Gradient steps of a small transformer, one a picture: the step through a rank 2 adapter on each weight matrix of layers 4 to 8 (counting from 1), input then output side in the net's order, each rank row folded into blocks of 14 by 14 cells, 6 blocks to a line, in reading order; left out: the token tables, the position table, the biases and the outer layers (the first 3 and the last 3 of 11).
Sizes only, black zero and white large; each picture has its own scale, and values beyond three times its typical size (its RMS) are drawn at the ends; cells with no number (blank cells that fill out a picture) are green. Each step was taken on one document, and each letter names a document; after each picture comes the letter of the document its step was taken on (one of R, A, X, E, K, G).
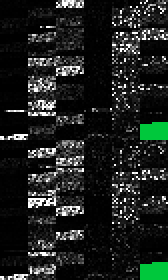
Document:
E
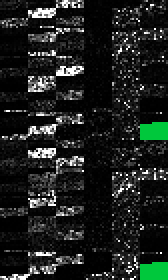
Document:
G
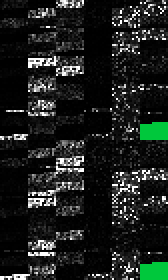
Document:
E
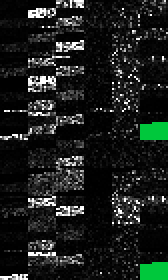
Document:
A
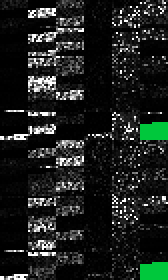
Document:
E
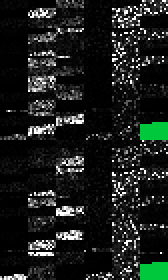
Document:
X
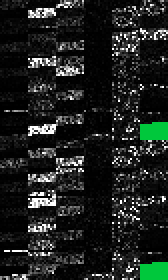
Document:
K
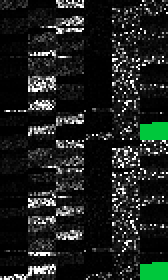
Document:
X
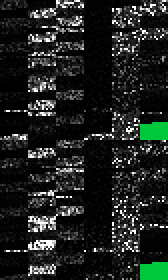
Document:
K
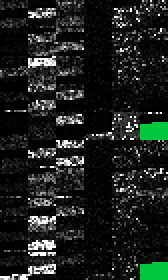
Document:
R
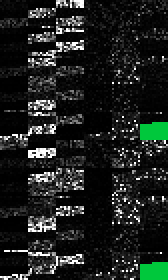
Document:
A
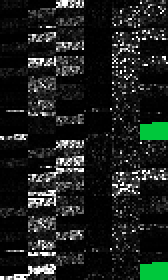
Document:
E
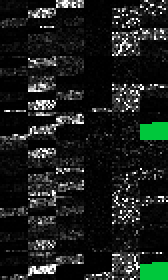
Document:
G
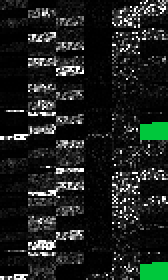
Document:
E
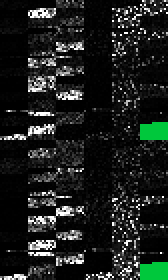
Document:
X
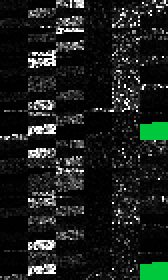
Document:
A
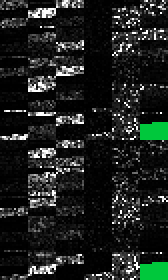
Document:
G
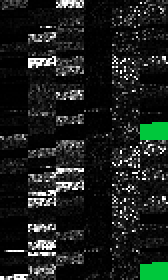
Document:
E
